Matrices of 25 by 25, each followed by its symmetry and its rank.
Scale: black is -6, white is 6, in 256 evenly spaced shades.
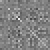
symmetric, rank five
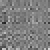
neither, rank three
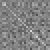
symmetric, rank five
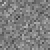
symmetric, full rank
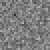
symmetric, full rank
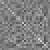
symmetric, rank five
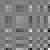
symmetric, rank one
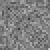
symmetric, full rank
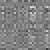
neither, rank three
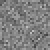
symmetric, full rank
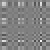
symmetric, rank one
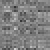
neither, rank three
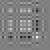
symmetric, rank one
